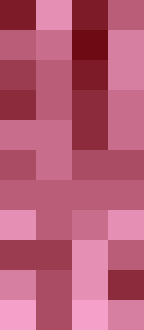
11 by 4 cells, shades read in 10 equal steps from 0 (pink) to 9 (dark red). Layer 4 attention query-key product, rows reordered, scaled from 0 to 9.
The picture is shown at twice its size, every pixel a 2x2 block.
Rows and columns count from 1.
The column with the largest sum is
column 3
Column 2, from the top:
1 3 4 4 3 3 4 4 6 5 5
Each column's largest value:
8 6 9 7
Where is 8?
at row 1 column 1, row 1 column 3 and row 3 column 3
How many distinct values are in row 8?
3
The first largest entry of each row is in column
1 3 3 1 3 1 1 2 1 4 2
